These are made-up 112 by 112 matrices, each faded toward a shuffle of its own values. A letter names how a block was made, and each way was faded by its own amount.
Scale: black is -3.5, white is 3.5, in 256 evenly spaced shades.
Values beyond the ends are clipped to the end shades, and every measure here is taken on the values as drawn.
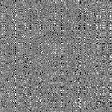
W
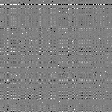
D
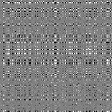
D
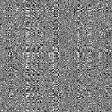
W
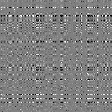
D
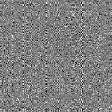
W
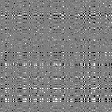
D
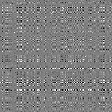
D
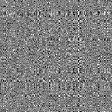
W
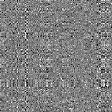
W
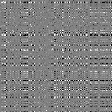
D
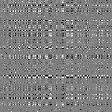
D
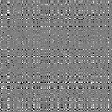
D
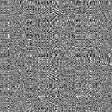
W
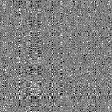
W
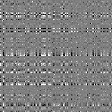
D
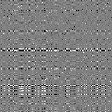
D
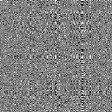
W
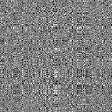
W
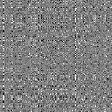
W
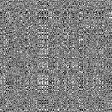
W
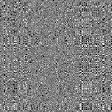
W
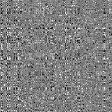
W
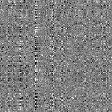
W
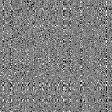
W
